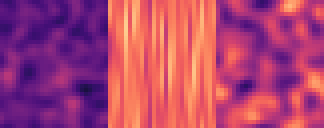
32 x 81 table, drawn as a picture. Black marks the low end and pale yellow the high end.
It is made of 1 by 3 panels. Panel 1,1: low, blotchy. Panel 1,2: high, streaked downward. Panel 1,3: middling, blotchy, strong in contrast.
